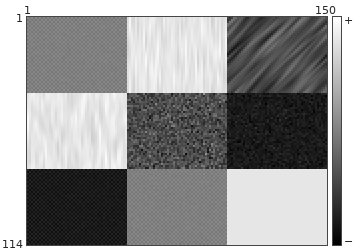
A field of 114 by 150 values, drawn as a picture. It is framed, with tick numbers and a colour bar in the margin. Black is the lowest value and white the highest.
It is made of 3 by 3 panels. Panel 1,1: middling, checkered, faint in contrast. Panel 1,2: very high, streaked downward, faint in contrast. Panel 1,3: low, slanting up to the right. Panel 2,1: very high, streaked downward, faint in contrast. Panel 2,2: low, fine-grained. Panel 2,3: very low, fine-grained, faint in contrast. Panel 3,1: very low, checkered, faint in contrast. Panel 3,2: middling, checkered, faint in contrast. Panel 3,3: very high, flat.
